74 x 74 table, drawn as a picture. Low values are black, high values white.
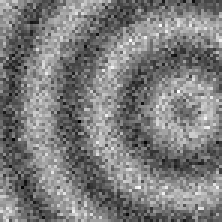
Odd rows or columns: none. Rings: centred on the middle right. Average level on the scale: 50%.
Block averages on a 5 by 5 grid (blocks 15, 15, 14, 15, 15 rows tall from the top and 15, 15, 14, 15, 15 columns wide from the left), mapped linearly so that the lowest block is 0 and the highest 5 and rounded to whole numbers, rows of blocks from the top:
1 4 0 3 3
1 1 4 0 1
2 1 3 3 5
1 1 4 0 1
1 4 0 3 4
